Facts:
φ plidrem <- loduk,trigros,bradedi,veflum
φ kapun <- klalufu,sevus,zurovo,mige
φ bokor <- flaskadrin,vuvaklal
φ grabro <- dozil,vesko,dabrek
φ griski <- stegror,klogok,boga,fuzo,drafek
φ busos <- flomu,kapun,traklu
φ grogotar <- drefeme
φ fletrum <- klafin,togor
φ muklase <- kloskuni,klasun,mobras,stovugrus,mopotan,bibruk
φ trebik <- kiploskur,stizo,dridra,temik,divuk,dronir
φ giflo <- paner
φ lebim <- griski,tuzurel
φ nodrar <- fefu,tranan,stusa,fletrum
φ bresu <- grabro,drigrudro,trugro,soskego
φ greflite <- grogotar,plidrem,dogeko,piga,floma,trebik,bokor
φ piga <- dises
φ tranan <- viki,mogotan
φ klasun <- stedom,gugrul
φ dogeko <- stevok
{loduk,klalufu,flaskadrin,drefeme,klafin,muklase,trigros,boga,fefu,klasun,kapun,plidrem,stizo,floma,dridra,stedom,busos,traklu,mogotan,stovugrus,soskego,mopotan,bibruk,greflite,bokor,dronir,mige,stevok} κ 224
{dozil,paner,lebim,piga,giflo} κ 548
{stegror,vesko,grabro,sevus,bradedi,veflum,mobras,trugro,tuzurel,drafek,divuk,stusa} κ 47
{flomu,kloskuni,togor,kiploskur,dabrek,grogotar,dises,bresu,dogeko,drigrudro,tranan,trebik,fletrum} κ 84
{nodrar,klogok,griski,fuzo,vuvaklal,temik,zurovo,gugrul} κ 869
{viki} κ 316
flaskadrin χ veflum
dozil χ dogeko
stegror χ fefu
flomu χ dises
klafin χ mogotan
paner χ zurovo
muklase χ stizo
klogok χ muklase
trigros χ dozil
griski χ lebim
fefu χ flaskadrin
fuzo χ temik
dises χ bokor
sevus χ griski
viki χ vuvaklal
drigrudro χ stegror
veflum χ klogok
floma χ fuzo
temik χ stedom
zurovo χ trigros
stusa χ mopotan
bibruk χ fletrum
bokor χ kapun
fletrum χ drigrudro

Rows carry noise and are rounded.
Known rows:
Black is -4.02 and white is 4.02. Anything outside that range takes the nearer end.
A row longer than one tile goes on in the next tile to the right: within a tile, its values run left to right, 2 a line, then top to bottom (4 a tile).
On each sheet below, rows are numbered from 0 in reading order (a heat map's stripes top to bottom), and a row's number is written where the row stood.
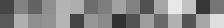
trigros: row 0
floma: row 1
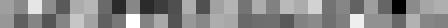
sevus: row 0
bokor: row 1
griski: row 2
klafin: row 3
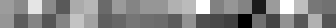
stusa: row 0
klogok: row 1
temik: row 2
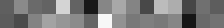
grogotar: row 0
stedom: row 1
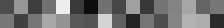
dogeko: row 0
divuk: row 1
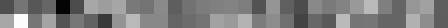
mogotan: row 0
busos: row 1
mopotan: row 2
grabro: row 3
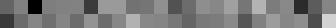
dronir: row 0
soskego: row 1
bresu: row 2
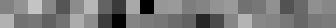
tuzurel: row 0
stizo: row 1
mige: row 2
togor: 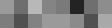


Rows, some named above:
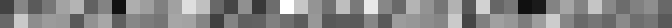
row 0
plidrem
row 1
veflum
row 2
vuvaklal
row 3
paner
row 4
fletrum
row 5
dozil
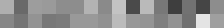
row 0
viki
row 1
bibruk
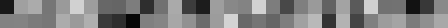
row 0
bradedi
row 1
kiploskur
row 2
stegror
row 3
drigrudro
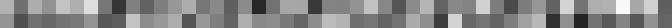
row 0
zurovo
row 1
loduk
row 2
greflite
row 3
tuzurel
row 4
stegror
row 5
fuzo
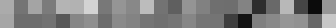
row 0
nodrar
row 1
giflo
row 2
trebik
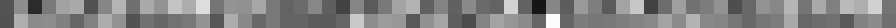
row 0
flaskadrin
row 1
zurovo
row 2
lebim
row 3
plidrem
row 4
grogotar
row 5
piga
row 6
boga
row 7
griski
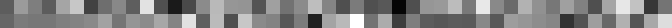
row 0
piga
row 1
flomu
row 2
muklase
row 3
kapun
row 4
paner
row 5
floma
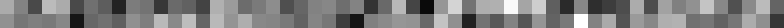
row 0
stedom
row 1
dises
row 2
fefu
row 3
trebik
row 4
fuzo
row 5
bokor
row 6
drafek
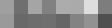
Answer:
gugrul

